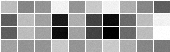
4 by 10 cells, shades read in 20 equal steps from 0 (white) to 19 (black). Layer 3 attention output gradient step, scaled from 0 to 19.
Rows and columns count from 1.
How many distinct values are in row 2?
9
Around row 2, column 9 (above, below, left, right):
9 5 11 1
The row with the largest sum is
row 3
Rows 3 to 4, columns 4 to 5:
18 7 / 4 8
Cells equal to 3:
0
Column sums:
36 27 30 40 29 38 42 34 28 23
